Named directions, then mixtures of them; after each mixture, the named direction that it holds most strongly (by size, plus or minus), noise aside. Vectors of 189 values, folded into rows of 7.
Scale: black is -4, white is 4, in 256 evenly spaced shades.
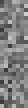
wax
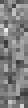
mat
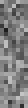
mat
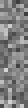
wax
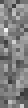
mat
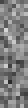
mat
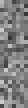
wax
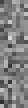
wax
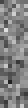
mat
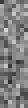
mat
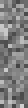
wax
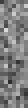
mat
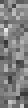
mat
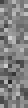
wax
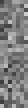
wax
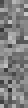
wax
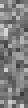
mat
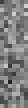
wax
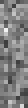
mat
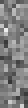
mat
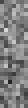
mat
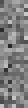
wax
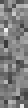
mat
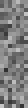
wax
